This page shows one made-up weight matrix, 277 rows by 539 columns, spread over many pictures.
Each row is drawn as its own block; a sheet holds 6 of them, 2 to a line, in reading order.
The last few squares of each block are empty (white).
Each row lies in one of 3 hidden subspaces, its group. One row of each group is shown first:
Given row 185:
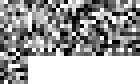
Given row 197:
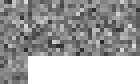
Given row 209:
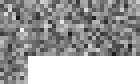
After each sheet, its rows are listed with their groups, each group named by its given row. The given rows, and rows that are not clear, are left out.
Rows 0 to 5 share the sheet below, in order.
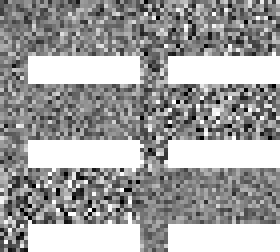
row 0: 185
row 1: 209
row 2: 197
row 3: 209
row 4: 209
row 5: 209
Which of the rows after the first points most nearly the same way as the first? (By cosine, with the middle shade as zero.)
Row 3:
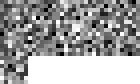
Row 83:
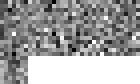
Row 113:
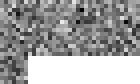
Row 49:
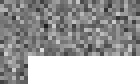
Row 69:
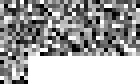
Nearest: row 83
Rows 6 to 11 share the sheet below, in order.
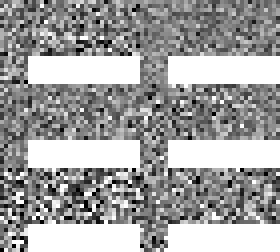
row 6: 197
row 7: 209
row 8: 197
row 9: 197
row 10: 185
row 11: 197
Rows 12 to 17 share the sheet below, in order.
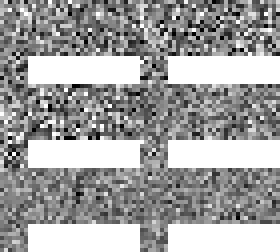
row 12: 185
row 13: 197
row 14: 197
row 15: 197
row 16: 185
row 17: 209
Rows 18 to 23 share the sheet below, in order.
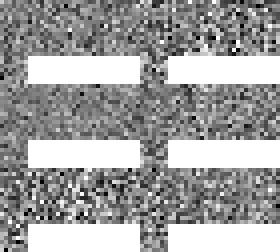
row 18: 197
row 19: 197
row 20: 209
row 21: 209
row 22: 185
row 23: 197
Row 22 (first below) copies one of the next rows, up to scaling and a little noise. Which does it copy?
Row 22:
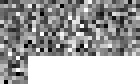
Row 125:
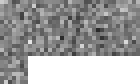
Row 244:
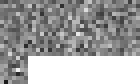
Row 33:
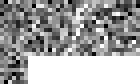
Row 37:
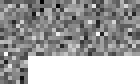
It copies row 244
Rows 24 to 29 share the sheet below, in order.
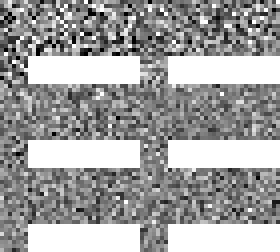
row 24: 197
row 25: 185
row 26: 185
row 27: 185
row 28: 197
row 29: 209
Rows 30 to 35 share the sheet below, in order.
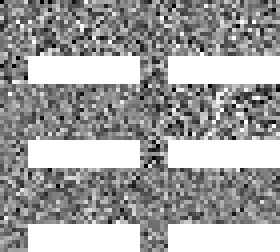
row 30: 197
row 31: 185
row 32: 185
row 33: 185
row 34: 197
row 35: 197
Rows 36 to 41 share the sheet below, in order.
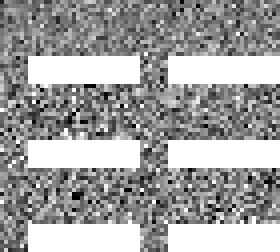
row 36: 197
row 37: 185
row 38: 197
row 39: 185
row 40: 209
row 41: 209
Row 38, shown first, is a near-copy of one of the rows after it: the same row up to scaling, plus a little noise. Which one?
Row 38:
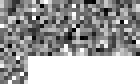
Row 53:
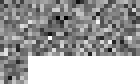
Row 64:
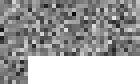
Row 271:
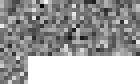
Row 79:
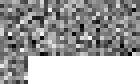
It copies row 271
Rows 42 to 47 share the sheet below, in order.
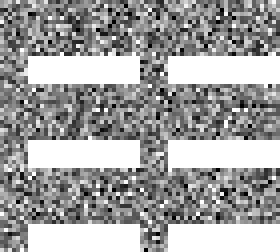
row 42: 209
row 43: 209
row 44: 185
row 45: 185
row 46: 185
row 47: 185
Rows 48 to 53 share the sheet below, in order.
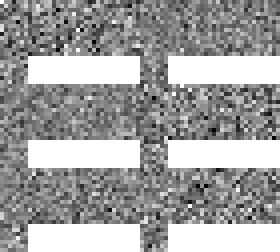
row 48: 197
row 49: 209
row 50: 197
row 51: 185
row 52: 185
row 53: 197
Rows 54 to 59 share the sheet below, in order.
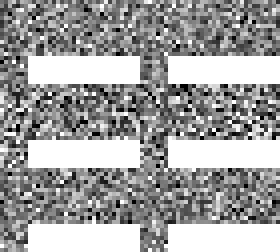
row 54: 197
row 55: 185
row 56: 197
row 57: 209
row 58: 209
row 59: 209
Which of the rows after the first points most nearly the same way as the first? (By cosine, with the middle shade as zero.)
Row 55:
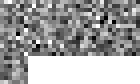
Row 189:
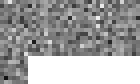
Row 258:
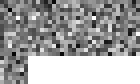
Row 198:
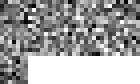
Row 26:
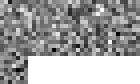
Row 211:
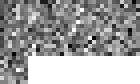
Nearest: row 189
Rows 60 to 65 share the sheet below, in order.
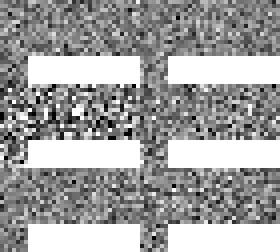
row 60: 197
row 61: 209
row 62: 209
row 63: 209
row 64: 197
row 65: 197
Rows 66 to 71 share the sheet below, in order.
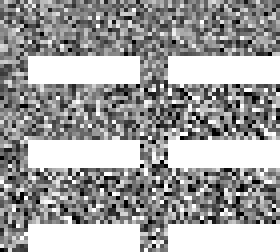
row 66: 185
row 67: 197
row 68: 185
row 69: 197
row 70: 197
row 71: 185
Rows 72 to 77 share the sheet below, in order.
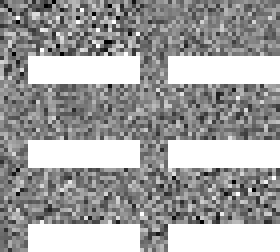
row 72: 209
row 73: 197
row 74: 209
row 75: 185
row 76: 197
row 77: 185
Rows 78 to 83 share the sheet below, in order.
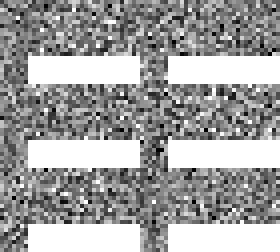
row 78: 209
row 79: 197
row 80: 209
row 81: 209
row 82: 185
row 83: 209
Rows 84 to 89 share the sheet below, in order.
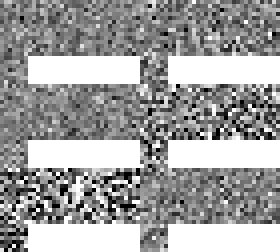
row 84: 185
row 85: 209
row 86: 185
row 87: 185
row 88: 185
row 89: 185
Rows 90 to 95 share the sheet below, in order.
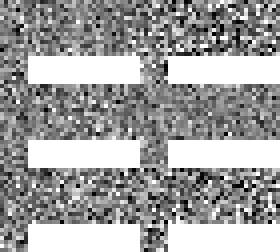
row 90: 185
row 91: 197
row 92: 209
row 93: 197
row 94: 209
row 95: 185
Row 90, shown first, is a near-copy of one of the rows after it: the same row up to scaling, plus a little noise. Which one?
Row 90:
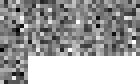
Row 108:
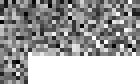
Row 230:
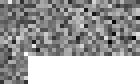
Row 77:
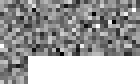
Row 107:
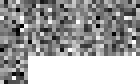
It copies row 107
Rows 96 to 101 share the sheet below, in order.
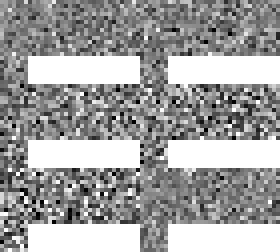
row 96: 209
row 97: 197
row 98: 185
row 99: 209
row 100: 185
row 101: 209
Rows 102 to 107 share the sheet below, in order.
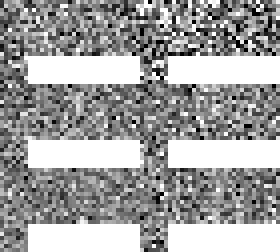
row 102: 185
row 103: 185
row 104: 185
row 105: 209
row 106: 197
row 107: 185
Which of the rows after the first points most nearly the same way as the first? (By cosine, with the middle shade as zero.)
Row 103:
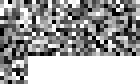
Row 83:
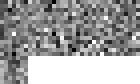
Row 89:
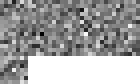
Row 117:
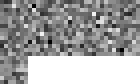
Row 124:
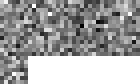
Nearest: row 124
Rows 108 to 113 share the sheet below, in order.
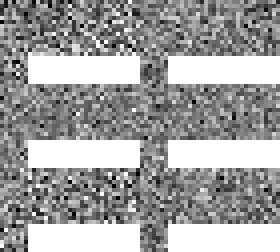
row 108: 185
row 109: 185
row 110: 197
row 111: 197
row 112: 197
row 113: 209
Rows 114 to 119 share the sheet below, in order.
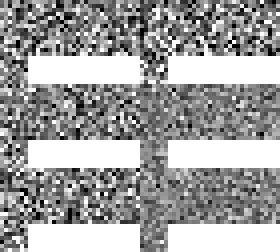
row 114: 197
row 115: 209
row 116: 185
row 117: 185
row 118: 185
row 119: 209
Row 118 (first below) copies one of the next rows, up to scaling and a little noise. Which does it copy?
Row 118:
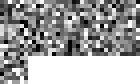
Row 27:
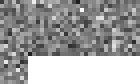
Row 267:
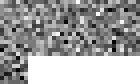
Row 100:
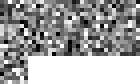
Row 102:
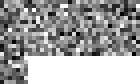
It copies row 100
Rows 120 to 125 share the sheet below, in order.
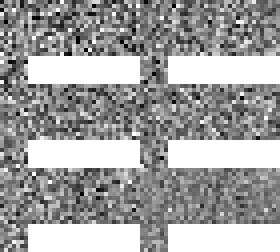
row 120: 197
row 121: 185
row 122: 197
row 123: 197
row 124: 185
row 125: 185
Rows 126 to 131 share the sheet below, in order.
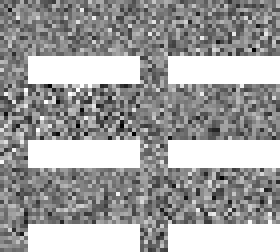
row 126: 209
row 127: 197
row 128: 197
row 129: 185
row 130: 197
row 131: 209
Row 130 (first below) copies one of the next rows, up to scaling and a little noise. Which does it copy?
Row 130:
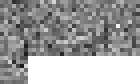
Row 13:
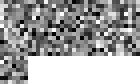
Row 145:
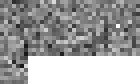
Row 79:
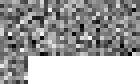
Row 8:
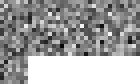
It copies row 145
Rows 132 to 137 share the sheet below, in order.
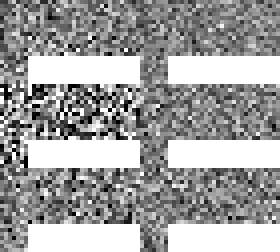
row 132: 209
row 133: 197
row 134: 197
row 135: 197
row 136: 209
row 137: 197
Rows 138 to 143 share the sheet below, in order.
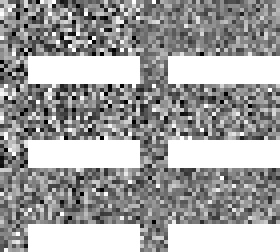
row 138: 209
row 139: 197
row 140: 209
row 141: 197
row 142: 185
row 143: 209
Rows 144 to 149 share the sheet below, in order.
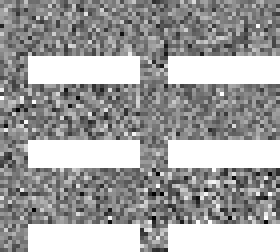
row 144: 209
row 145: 197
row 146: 197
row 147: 209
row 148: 197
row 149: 197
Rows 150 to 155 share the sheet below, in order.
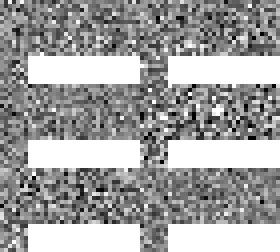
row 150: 185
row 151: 197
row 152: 197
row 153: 209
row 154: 185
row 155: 197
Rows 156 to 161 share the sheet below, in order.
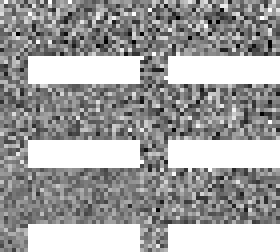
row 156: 185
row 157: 209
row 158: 185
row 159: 197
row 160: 197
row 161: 185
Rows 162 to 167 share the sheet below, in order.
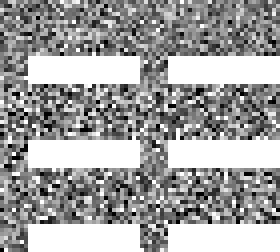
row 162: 209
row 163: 185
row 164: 185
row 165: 197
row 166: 197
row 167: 197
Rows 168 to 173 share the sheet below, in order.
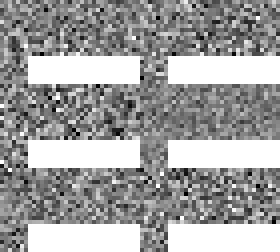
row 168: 197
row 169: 209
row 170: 197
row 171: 197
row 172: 185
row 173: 209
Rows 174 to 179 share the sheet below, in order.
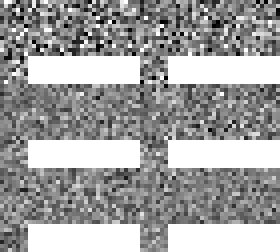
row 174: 185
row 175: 185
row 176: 185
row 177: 209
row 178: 185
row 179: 185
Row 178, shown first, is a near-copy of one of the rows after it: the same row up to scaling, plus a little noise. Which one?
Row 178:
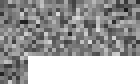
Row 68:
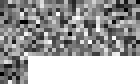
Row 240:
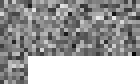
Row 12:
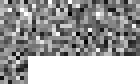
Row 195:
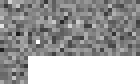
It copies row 68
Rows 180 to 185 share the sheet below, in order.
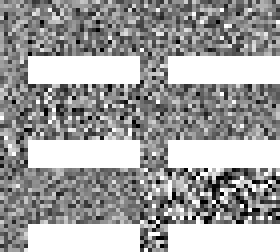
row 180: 197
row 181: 185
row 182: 209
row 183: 209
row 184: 197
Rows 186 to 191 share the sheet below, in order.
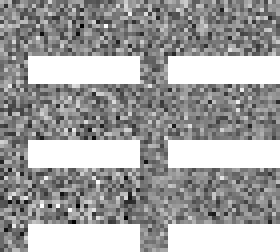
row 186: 185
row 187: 209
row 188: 197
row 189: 185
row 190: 197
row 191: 209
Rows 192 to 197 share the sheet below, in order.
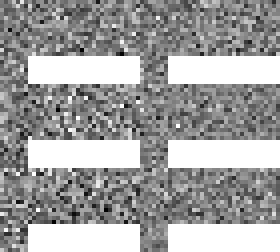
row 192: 197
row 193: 209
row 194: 209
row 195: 185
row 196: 185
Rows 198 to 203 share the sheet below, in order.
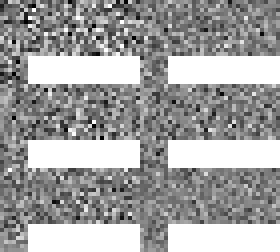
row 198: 185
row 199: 197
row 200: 209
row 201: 209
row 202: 185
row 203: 209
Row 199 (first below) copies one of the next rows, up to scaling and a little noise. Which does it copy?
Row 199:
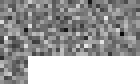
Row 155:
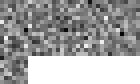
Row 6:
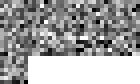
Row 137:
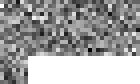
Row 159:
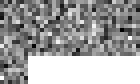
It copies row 155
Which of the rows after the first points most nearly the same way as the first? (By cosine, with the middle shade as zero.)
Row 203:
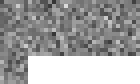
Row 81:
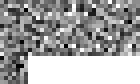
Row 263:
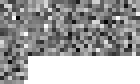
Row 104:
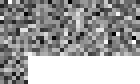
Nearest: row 104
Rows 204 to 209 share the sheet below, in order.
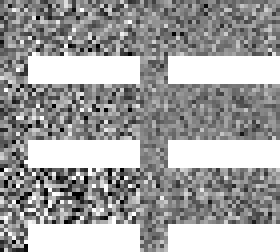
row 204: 209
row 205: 185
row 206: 185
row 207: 185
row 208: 209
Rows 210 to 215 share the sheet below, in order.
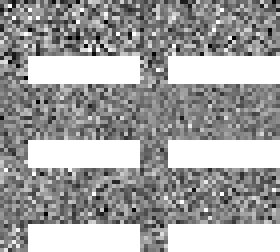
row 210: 209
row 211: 209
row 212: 209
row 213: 185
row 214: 185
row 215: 185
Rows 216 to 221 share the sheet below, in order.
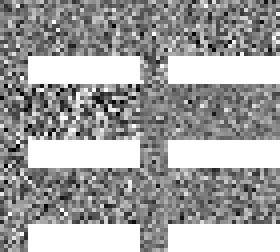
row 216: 185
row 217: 209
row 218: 185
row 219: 185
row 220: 209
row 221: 209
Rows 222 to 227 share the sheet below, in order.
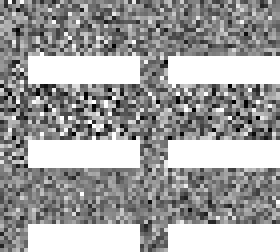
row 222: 185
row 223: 185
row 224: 209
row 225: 209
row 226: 197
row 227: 197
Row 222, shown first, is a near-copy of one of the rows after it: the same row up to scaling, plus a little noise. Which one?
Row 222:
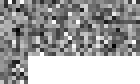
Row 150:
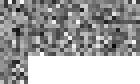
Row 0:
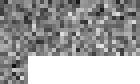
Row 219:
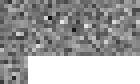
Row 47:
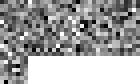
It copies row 150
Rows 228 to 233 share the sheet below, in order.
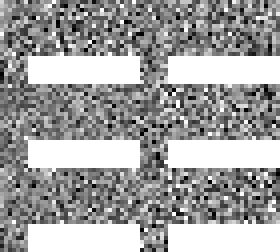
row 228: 209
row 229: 209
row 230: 185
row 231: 185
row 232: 209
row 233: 197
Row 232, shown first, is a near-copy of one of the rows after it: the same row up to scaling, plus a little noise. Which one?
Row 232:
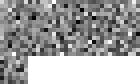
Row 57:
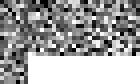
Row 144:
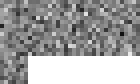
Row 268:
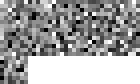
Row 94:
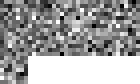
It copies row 268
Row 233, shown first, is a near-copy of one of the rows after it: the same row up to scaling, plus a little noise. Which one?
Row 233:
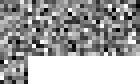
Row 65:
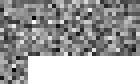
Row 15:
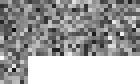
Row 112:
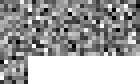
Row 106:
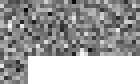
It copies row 112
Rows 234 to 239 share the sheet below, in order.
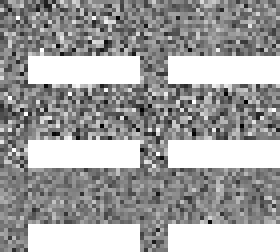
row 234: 209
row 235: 209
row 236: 197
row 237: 197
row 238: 197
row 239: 185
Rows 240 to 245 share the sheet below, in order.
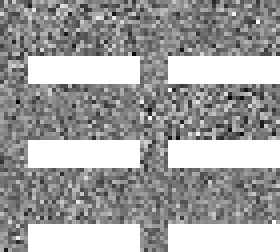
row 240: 185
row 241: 209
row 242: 209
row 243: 197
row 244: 185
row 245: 185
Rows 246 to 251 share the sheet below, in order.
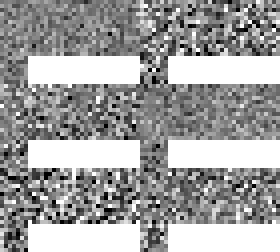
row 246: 197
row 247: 197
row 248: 185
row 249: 185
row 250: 209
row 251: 185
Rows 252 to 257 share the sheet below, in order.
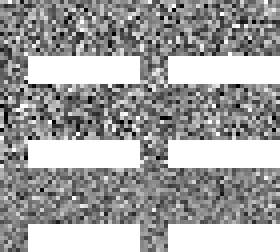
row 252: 185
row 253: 185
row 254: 197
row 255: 209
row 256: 197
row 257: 185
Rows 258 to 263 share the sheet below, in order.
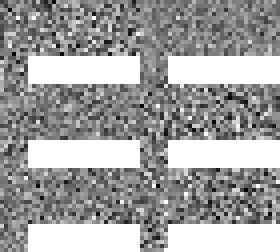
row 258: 209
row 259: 209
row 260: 185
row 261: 197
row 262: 209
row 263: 209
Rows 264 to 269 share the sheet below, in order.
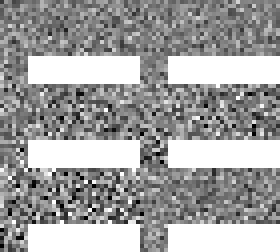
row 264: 197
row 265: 197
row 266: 185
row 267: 185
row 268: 209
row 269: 209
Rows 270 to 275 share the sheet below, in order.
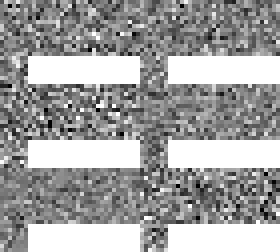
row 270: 209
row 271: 197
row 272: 185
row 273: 209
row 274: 197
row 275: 197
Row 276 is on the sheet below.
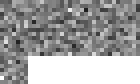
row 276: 197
